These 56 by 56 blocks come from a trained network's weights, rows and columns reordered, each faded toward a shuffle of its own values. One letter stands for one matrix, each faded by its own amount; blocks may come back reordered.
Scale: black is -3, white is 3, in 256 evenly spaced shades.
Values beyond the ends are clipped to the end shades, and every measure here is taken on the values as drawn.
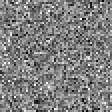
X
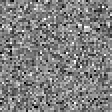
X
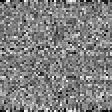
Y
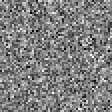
X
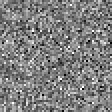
X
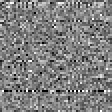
Y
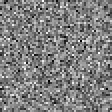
X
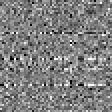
Y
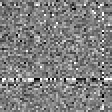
Y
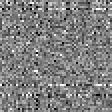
Y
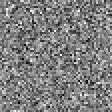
X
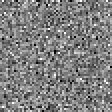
X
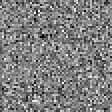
X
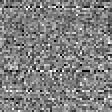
Y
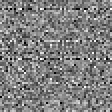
Y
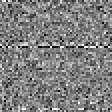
Y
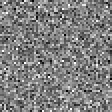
X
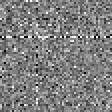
Y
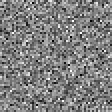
X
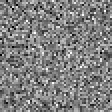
X
